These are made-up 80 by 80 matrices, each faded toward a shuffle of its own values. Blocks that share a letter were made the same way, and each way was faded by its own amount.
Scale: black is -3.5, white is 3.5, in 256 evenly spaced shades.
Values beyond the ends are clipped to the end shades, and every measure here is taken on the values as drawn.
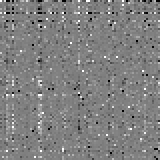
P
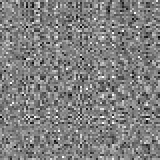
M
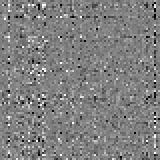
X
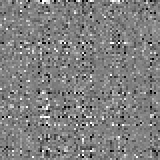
X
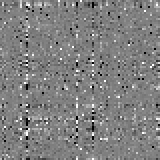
P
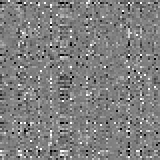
P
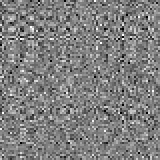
M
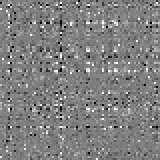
P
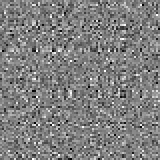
M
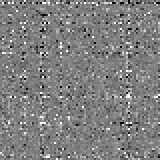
X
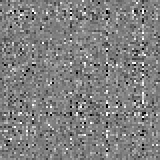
X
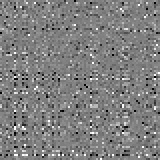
P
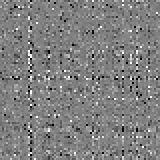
P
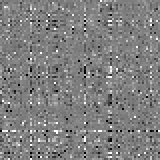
P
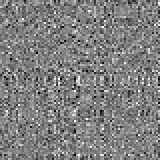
M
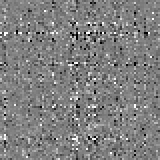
X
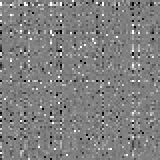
P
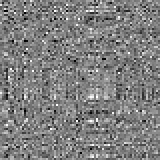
M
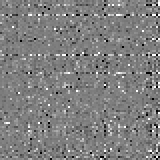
P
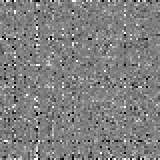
X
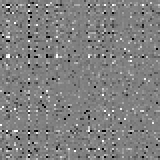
P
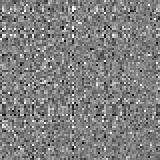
M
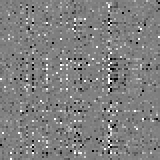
P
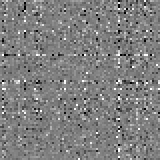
X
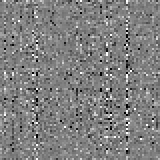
X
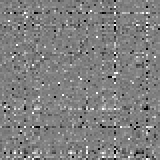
P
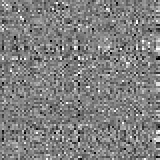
M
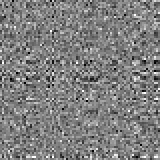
M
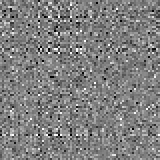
M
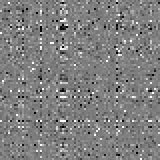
P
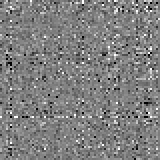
X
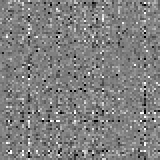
X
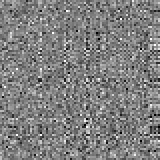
M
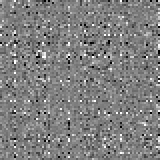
X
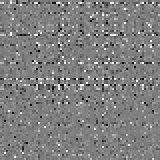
P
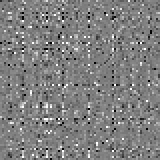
P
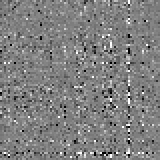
X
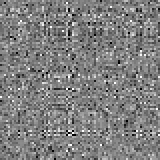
M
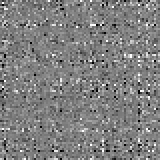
X
